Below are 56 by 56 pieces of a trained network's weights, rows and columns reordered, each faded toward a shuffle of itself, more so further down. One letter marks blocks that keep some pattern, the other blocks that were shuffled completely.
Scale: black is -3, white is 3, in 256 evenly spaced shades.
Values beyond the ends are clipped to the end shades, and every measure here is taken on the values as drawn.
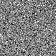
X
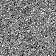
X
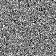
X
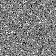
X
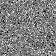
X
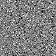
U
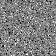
X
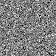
X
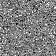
X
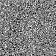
U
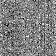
U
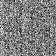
U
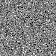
X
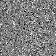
U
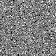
U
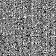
U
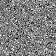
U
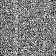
U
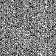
U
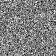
X
